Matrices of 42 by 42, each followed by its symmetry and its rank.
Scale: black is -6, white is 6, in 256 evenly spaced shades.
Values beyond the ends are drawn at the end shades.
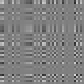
symmetric, rank one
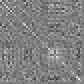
symmetric, rank five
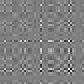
symmetric, rank two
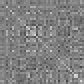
symmetric, rank five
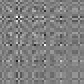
symmetric, rank two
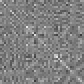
symmetric, rank five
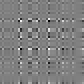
symmetric, rank one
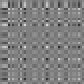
symmetric, rank one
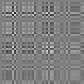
symmetric, rank one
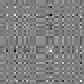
symmetric, rank two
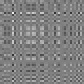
symmetric, rank two
